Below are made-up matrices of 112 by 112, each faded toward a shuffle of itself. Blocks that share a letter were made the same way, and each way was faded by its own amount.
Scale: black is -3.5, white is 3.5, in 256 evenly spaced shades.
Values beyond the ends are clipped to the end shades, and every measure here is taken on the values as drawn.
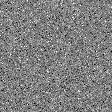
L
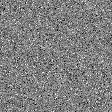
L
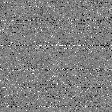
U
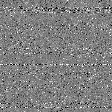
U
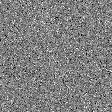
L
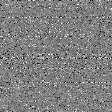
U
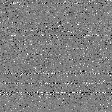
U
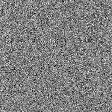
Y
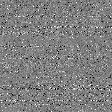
U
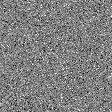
L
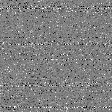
U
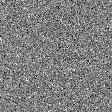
L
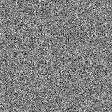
Y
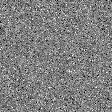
L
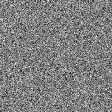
Y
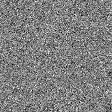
Y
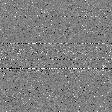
U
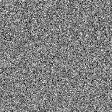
Y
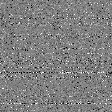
U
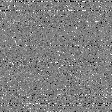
U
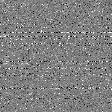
U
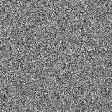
Y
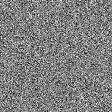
Y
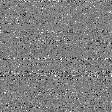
U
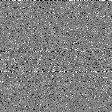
U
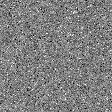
L
